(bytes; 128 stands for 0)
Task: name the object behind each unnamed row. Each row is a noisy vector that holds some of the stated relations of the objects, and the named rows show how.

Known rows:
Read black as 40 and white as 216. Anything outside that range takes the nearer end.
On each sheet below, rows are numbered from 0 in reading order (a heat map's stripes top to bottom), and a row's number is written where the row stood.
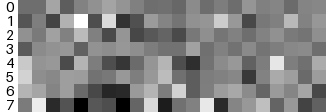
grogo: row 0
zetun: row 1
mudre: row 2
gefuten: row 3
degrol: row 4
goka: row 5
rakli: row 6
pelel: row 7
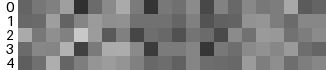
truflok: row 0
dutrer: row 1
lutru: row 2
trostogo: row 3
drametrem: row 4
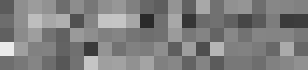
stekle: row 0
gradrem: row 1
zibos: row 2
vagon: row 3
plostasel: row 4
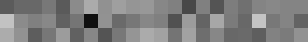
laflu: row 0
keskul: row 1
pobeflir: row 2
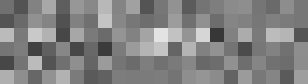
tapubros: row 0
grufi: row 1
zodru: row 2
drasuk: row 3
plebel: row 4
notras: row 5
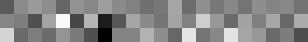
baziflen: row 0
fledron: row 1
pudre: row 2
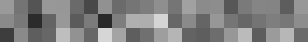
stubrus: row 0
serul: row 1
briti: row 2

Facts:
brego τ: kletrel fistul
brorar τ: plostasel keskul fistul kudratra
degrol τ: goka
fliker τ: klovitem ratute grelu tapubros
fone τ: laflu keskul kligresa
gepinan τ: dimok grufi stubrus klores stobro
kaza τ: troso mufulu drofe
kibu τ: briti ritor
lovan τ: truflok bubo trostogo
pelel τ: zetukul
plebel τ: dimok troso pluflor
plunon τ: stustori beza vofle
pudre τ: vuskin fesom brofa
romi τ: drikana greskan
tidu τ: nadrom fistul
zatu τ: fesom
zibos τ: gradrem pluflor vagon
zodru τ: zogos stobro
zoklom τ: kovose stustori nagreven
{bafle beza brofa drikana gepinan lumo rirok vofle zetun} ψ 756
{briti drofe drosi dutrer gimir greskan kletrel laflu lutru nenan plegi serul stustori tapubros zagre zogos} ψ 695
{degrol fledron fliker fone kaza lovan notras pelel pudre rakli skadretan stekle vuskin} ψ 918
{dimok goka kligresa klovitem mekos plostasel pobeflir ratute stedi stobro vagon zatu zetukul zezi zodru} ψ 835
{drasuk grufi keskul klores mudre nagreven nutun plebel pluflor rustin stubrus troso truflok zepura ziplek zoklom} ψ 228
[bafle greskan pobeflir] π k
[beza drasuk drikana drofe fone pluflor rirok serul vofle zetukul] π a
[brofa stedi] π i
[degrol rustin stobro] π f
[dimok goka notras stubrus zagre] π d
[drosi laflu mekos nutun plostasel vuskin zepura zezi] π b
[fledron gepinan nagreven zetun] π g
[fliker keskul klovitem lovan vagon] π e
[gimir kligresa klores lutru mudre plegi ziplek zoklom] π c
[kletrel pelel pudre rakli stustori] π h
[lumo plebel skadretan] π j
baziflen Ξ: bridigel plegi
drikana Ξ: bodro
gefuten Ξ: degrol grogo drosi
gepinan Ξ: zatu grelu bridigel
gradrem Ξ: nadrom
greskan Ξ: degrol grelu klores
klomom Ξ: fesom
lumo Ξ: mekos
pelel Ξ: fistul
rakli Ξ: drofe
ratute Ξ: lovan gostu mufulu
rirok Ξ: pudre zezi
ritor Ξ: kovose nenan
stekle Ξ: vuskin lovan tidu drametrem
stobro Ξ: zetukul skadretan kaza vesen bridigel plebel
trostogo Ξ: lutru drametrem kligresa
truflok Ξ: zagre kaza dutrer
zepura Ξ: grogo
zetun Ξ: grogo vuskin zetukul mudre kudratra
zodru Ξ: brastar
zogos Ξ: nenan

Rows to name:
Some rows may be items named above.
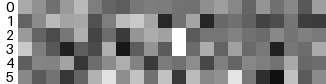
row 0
notras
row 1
gradrem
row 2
drofe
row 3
zetukul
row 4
truflok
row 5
mekos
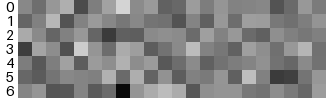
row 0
ratute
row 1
kaza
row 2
rustin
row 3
kibu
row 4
tapubros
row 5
vuskin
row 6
fone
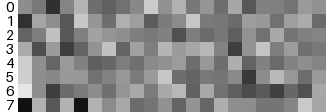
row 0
greskan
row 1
kibu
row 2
tidu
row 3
zezi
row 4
stobro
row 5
goka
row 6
stedi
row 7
klomom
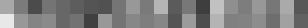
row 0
stustori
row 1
vagon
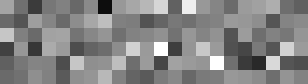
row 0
rirok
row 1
grelu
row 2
dimok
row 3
drikana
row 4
lumo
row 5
kovose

